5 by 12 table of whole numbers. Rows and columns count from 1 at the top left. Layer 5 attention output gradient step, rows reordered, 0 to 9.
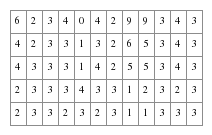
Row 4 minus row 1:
-4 1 0 -1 4 -1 1 -8 -7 0 -2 0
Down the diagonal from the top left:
6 2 3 3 3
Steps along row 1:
down up up down up down up same down up down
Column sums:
18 13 15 15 9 16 12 22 22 15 17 15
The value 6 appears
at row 1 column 1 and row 2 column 8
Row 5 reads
2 3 3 2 3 2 3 1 1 3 3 3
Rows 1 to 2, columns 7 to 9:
2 9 9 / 2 6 5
